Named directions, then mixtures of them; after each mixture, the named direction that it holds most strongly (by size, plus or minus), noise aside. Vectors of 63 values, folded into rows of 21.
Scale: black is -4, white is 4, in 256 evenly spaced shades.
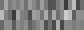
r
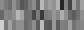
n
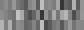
n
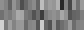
n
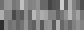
n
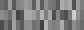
n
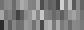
n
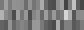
r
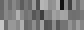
n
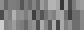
n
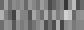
r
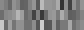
n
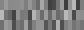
r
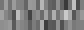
r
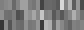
n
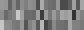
n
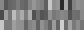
n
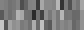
n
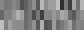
n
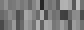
n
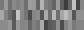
r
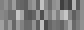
n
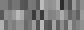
n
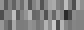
r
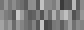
n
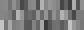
n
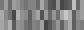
r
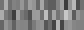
r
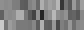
n
